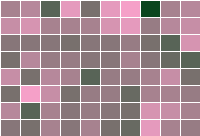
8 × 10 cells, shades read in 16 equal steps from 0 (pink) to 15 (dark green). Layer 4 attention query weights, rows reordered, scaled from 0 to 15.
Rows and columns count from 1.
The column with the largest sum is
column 5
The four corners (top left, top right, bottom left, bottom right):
5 4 7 6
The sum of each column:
45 43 45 47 54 44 44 49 44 44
